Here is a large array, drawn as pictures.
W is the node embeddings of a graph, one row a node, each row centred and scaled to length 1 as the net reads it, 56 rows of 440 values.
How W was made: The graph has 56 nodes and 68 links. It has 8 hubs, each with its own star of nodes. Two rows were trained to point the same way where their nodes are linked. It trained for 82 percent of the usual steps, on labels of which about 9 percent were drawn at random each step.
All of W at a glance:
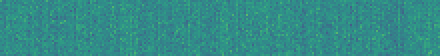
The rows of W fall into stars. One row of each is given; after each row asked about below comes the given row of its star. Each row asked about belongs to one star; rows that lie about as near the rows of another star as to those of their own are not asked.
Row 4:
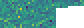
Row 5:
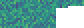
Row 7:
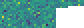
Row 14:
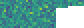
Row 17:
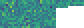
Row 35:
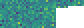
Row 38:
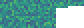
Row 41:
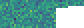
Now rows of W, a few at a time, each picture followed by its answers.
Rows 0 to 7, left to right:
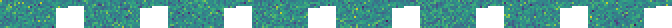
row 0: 5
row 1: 17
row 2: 35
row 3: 5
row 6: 4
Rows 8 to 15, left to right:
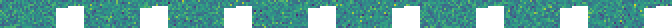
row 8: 5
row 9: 38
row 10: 38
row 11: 35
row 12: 38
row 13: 14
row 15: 35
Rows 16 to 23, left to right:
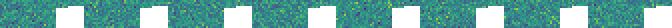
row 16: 17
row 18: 17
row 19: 7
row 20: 41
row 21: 35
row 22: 35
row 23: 35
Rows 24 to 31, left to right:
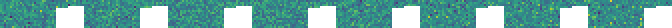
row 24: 41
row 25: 17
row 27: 41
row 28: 14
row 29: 7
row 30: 35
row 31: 5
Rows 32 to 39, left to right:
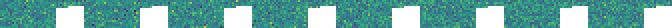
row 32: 17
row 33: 17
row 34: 14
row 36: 14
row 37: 4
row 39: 38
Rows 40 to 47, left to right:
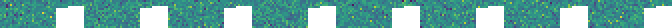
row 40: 5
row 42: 38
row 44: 41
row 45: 14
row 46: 41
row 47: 7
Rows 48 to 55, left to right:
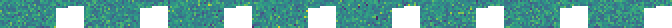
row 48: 17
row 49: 4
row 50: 14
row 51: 14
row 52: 41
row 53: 35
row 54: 17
